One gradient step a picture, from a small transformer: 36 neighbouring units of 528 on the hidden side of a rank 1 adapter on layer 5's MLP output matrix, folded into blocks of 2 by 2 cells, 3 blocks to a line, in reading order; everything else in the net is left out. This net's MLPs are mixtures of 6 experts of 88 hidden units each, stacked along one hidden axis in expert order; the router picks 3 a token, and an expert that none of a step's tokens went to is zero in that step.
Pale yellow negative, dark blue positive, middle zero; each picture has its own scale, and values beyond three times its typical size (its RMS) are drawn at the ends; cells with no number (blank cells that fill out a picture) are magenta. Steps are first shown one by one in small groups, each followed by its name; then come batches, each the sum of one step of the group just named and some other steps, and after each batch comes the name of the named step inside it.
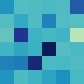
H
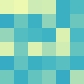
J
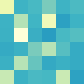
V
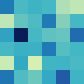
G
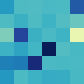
H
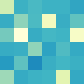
V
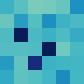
V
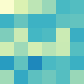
J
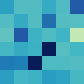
H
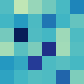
J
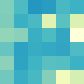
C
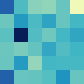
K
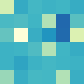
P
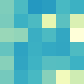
C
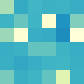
P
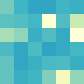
C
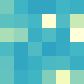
C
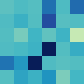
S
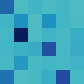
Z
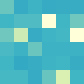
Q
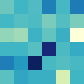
S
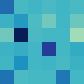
Z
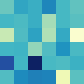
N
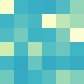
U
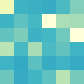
U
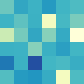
N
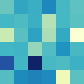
N
